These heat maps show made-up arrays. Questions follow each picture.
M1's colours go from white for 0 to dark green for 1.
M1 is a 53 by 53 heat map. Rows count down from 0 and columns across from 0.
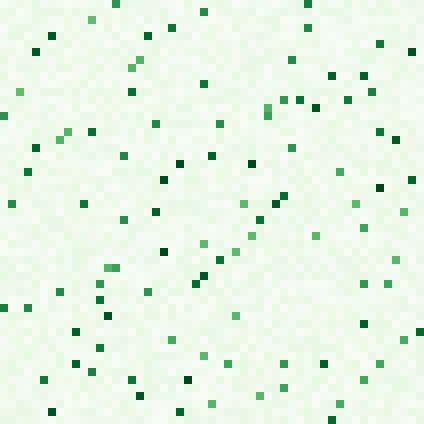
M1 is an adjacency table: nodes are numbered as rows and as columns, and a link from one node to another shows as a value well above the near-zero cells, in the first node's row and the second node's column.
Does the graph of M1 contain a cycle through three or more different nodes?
yes
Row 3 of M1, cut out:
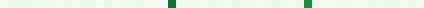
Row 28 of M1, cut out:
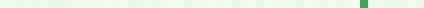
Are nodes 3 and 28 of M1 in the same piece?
no
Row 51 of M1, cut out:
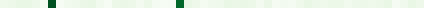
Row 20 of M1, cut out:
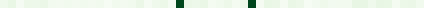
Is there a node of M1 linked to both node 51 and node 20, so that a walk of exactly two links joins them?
yes
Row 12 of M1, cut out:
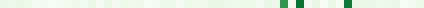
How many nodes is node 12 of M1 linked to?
3
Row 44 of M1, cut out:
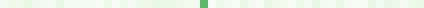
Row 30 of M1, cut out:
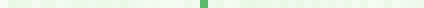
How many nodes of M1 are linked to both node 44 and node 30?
1
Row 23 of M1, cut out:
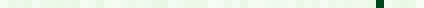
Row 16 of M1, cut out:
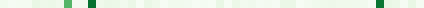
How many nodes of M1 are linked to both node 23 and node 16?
1
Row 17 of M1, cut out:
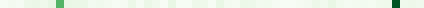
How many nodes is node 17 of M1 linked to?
2
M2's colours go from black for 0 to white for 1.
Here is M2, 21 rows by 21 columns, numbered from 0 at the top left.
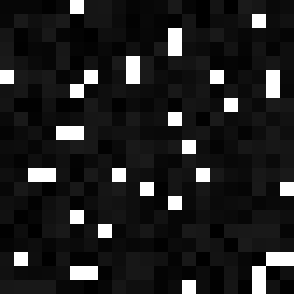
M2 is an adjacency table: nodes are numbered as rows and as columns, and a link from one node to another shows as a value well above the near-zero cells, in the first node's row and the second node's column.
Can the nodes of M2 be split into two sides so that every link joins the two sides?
no
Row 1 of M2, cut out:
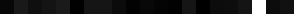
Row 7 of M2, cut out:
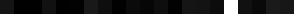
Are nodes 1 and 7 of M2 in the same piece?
no
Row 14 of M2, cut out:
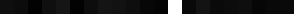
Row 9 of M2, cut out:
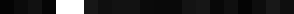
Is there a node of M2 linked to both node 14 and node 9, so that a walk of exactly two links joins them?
no
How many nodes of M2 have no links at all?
2
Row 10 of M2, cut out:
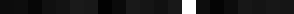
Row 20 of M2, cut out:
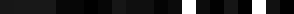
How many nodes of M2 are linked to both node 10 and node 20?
1
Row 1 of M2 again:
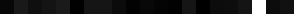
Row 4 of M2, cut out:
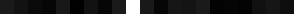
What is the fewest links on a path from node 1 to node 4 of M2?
5
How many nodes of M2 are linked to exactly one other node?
11
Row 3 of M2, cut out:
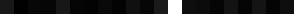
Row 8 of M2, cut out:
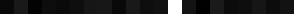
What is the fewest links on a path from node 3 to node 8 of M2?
2
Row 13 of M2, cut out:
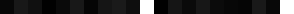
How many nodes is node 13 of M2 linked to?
2
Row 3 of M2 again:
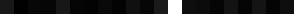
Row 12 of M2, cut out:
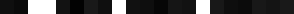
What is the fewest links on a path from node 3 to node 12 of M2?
1
